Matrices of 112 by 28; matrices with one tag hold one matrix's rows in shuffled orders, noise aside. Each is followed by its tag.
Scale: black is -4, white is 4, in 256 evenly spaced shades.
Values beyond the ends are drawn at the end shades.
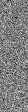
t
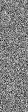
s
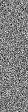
s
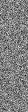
s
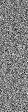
t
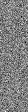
s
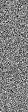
s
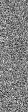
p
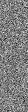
t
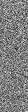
t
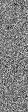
t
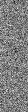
p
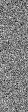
p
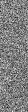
p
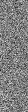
p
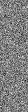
s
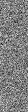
p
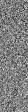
t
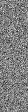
s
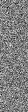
p
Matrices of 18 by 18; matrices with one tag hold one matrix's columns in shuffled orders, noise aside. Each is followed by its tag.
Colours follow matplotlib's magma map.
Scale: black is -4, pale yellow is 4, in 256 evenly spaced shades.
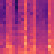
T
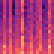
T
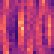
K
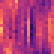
K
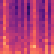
T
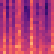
T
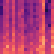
T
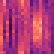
K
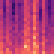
T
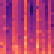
T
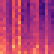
T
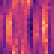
K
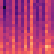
T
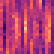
K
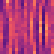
K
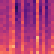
T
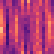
K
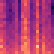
T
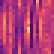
K
